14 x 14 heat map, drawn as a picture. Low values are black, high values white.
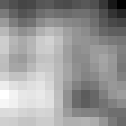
The ninth with the highest average is the bottom left. The top right is the ninth with the lowest average. No lone cell stands out from its neighbours. There is an overall slope up to the bottom left.
